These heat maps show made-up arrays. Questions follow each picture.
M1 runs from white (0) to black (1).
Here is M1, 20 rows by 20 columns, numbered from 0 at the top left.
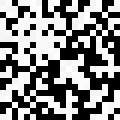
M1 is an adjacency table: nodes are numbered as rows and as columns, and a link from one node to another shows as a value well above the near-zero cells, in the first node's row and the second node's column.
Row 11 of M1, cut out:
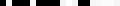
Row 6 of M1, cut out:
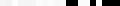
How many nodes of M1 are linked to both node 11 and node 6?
0
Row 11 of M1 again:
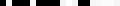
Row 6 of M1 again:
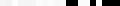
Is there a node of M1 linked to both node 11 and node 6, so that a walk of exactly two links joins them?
no
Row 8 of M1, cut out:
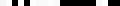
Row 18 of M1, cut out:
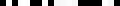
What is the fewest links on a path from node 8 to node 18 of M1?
1
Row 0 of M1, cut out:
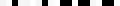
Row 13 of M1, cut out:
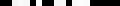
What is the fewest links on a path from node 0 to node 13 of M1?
1
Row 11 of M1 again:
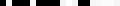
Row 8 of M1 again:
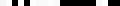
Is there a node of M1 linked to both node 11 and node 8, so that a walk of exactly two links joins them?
yes
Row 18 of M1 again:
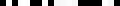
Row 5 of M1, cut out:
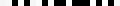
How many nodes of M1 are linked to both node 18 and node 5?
4
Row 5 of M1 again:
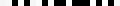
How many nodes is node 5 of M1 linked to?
10
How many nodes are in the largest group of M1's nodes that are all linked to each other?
5
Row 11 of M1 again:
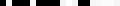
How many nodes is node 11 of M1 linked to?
10
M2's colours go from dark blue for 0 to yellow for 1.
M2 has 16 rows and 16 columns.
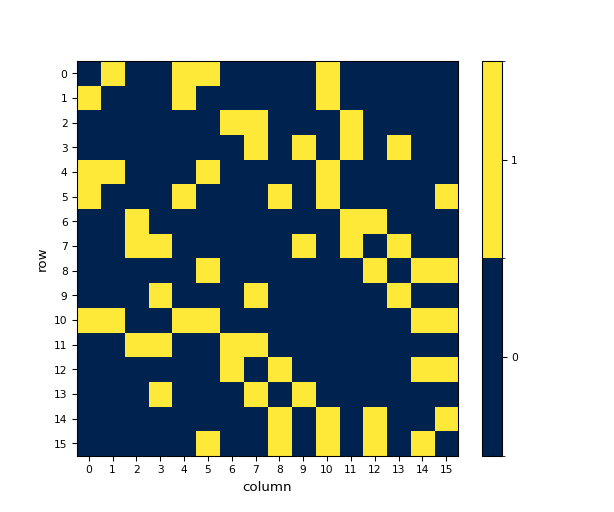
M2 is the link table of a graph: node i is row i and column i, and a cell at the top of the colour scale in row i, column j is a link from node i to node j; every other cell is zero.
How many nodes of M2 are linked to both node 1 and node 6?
0
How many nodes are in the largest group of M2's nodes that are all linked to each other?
4
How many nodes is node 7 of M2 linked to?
5
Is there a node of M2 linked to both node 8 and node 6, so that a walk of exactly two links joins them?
yes
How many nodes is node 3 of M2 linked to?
4
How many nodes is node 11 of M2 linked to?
4
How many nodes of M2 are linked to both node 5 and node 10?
3
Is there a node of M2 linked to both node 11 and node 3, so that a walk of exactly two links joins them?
yes
